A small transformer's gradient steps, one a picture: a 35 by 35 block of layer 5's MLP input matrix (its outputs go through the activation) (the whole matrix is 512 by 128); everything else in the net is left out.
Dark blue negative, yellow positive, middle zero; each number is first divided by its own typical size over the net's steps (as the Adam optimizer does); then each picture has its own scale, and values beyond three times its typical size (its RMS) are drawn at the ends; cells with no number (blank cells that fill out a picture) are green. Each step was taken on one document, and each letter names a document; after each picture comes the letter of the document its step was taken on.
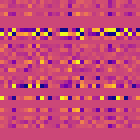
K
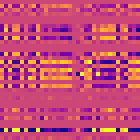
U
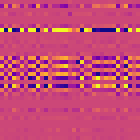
K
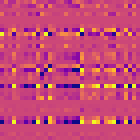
K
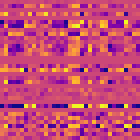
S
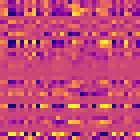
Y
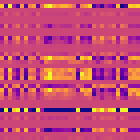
U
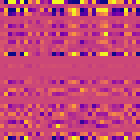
Y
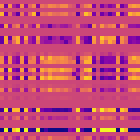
U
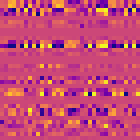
Y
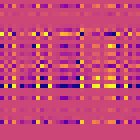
K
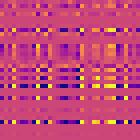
K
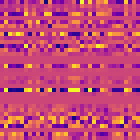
S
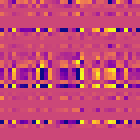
K
